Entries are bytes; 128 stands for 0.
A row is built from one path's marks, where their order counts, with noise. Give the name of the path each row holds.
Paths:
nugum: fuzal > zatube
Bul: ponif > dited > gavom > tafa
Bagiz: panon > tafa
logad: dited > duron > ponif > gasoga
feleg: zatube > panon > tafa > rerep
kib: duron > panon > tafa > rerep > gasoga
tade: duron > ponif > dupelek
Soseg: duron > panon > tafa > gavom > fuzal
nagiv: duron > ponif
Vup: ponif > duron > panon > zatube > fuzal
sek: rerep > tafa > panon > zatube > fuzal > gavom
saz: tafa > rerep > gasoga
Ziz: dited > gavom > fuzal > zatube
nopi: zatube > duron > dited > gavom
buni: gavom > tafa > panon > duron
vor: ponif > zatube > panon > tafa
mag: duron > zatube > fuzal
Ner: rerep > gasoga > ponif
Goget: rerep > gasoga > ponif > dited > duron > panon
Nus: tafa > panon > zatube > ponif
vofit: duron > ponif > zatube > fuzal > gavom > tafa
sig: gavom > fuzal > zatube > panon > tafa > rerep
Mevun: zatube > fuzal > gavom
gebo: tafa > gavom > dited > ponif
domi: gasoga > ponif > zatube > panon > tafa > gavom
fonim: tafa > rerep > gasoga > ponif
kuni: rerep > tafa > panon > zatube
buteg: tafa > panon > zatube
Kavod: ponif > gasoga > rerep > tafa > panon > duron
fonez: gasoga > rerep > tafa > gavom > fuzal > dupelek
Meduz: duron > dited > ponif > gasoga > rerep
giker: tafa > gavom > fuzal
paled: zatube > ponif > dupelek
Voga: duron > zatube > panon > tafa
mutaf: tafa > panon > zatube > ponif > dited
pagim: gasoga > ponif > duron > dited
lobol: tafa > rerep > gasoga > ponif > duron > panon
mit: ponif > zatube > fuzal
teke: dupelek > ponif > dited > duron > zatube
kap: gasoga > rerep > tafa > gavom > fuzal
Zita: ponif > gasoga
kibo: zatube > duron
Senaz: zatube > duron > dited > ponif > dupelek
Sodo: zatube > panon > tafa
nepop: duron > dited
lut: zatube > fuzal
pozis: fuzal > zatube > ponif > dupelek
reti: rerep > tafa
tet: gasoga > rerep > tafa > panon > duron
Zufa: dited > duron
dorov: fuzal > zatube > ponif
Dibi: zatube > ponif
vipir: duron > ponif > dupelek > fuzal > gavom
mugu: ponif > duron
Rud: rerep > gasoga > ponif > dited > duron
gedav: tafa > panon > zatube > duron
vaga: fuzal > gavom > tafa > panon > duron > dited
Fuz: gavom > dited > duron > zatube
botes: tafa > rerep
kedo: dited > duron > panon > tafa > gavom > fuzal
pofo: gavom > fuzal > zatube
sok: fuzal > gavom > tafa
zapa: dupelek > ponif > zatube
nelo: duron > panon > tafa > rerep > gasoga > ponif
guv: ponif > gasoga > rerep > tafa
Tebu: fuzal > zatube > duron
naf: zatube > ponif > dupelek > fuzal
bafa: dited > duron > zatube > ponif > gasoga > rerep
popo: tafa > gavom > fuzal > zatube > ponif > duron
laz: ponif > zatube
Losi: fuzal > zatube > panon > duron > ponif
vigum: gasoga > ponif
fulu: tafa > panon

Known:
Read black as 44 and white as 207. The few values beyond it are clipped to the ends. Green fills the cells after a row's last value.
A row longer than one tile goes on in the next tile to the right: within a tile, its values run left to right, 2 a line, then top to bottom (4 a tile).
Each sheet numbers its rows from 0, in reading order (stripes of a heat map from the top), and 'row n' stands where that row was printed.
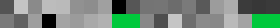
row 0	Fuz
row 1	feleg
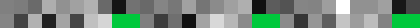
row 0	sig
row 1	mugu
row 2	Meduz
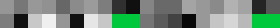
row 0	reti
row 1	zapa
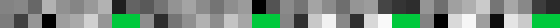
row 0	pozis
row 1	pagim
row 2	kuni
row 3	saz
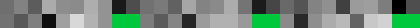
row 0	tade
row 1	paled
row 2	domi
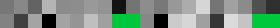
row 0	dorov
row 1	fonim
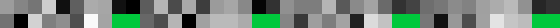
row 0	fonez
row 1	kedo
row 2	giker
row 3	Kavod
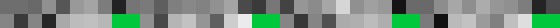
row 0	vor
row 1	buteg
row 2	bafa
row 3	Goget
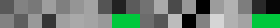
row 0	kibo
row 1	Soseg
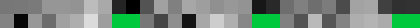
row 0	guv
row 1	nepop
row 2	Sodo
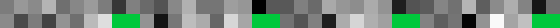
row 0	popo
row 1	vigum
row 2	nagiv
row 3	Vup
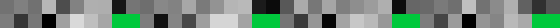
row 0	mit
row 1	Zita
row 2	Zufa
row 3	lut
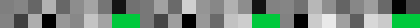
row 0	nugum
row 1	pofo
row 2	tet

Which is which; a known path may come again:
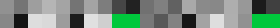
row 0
botes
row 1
tade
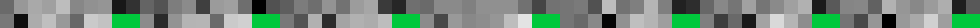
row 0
Rud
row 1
domi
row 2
Voga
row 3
mutaf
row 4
naf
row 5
mugu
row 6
pozis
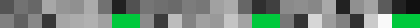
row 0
Dibi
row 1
kib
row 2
sek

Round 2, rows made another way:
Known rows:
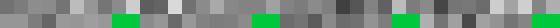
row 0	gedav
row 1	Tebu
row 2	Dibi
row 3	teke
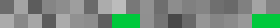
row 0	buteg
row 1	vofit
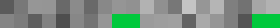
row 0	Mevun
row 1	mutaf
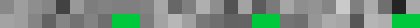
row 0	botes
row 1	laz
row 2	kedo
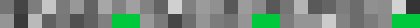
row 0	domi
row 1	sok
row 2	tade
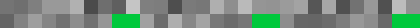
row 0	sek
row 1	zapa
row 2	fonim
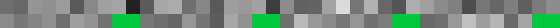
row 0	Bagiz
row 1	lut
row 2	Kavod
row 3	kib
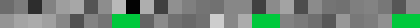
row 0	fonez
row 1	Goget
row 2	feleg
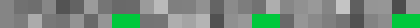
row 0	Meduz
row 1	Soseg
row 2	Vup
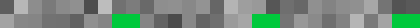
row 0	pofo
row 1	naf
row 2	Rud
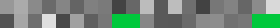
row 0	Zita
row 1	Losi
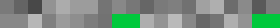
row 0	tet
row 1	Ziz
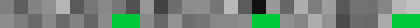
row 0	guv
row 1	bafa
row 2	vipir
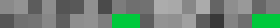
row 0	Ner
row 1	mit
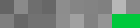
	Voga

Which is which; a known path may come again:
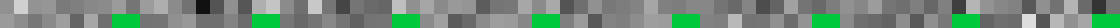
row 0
giker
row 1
nagiv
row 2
dorov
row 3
fulu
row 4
kibo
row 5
Meduz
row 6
sig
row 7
logad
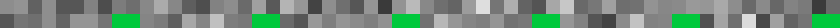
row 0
Ner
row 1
saz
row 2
nelo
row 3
Kavod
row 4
lobol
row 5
Zita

